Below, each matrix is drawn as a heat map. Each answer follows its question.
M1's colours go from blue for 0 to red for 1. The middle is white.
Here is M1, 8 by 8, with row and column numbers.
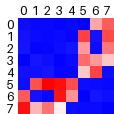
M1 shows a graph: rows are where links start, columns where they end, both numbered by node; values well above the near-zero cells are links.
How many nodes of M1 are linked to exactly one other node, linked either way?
0
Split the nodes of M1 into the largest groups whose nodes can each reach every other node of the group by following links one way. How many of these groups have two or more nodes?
1
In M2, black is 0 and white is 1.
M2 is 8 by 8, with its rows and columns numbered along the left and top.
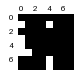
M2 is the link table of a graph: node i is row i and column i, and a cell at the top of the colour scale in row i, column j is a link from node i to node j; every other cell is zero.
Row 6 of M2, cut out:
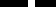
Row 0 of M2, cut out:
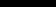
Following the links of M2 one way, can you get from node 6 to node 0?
yes
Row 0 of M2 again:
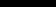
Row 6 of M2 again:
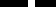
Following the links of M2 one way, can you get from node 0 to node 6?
no
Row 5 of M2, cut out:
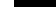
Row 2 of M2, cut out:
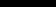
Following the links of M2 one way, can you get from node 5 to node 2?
no
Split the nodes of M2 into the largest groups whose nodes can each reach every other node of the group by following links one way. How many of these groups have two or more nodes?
0
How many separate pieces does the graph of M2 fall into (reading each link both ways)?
2
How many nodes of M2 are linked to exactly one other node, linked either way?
3
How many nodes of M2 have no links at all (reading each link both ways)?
1
